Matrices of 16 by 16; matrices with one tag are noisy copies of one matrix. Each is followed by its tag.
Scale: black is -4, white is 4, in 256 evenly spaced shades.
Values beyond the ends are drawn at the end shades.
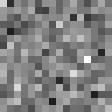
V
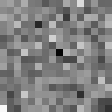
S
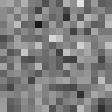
S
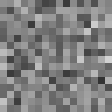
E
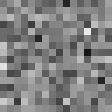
E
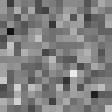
V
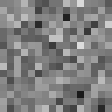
S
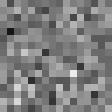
V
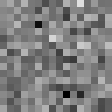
S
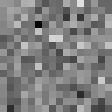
S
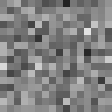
E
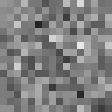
S
